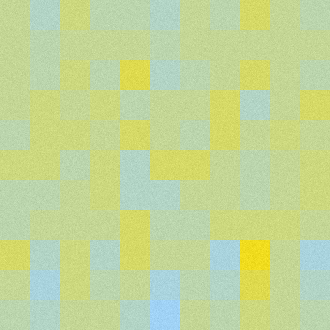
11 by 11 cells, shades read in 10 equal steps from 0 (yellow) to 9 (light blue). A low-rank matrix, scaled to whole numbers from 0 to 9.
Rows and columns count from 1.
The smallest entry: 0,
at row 9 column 9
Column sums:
56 64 51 57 54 68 57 57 45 53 59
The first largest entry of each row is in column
2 2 6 9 1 5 5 1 8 2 6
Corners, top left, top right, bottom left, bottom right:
5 6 6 6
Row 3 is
5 6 4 6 2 7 6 5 3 5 6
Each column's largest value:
6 8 6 7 7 9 6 8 7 5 8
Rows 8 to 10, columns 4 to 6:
5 3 6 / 7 3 5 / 6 5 8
